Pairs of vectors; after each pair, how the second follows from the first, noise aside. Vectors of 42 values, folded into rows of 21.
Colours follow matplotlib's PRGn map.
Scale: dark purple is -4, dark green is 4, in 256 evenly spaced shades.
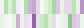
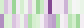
reversed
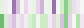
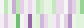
reversed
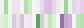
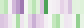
reversed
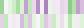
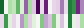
scaled up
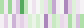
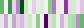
scaled up
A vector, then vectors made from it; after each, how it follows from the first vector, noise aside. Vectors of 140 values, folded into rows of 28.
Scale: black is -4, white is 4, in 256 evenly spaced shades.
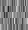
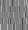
partly zeroed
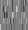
partly zeroed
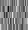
copied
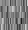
wrapped around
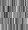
copied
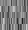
wrapped around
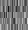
sign-scrambled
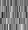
wrapped around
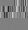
partly zeroed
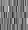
sign-scrambled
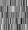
wrapped around
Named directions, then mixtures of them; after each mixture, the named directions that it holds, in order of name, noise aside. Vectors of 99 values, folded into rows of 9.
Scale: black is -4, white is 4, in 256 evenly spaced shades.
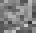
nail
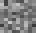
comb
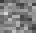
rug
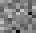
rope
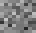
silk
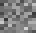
silk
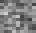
rug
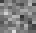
nail, rug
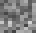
nail, silk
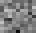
rope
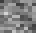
rug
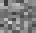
comb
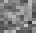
nail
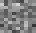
comb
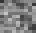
rug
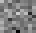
rope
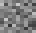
comb, silk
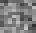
comb, rug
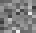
rope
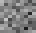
rope, silk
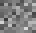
silk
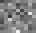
rope, rug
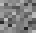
silk
